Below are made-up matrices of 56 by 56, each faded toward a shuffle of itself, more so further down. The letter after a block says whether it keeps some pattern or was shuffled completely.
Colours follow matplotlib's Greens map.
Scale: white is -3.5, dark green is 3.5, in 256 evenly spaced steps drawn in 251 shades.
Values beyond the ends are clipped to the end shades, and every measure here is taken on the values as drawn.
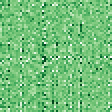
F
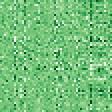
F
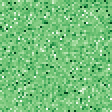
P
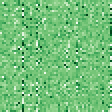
F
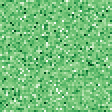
P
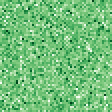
P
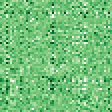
F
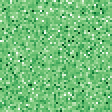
P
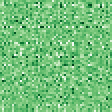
F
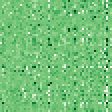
F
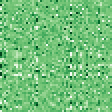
F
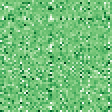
F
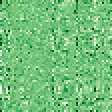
F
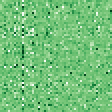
F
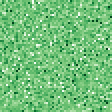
P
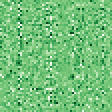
F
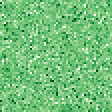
P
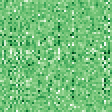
F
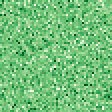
P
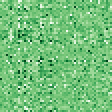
F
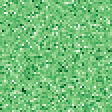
P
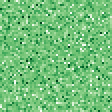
P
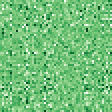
F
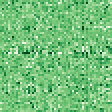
F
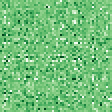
F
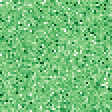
P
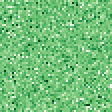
P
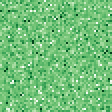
P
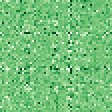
F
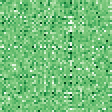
F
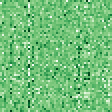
F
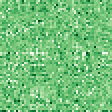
F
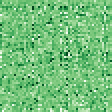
F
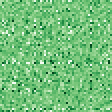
F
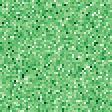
P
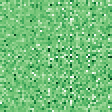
F
